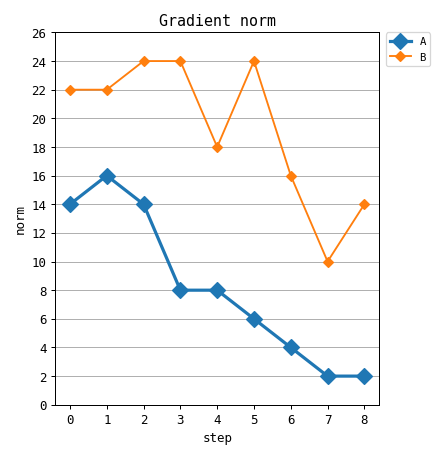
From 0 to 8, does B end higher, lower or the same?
lower
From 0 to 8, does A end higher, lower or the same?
lower
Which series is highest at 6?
B
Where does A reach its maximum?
1
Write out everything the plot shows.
Title: Gradient norm
x-axis: step, ticks 0 1 2 3 4 5 6 7 8
y-axis: norm, ticks 0 2 4 6 8 10 12 14 16 18 20 22 24 26
Legend: A, B
Values:
A: 14 16 14 8 8 6 4 2 2
B: 22 22 24 24 18 24 16 10 14
